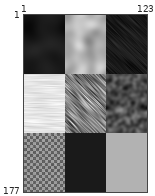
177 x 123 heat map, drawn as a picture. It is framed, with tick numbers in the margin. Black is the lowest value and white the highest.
It is made of 3 by 3 panels. Panel 1,1: very low, smooth, faint in contrast. Panel 1,2: high, smooth. Panel 1,3: very low, slanting down to the right, faint in contrast. Panel 2,1: very high, streaked across, faint in contrast. Panel 2,2: middling, slanting down to the right, strong in contrast. Panel 2,3: low, blotchy. Panel 3,1: middling, checkered, strong in contrast. Panel 3,2: very low, flat. Panel 3,3: high, flat.
